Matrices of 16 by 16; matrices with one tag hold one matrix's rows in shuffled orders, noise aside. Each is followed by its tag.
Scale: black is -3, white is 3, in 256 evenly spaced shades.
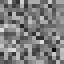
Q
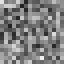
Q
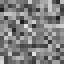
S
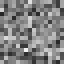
S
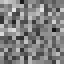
Q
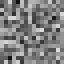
Q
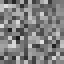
Q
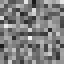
S
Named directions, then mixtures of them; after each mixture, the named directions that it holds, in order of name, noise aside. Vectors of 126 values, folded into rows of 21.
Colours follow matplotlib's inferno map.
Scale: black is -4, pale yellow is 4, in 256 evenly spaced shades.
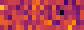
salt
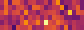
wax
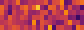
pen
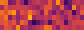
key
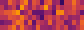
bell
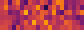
bell, pen, wax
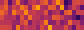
key, pen, wax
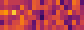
bell, key, wax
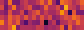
wax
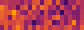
bell, key, salt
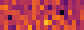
pen, salt, wax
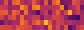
bell, pen, wax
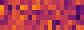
bell, pen, salt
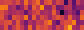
salt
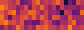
key, salt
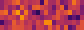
bell, pen, wax
